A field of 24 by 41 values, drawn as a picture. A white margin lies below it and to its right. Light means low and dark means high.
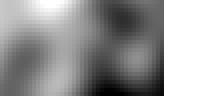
Lone odd cells: none. Ninth with the lowest average: top left. Slope: up to the bottom right. Ninth with the highest average: bottom right.
